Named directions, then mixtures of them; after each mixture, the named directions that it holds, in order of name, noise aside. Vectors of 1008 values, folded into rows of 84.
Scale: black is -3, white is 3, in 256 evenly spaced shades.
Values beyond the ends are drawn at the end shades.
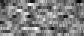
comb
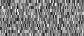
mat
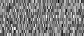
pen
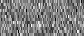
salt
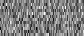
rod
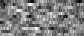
comb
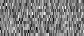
rod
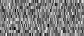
mat, pen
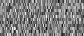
pen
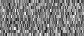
mat, pen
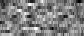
comb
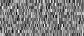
mat, pen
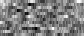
comb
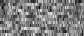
comb, mat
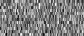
mat, salt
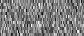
salt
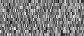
mat, pen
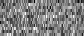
comb, pen
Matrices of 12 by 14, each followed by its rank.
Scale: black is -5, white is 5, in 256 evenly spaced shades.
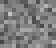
full rank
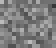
full rank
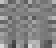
two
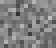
full rank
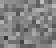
full rank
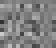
two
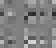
two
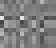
two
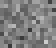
full rank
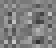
two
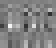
two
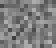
full rank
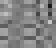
two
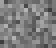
full rank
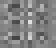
two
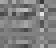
two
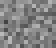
full rank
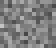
full rank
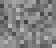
full rank
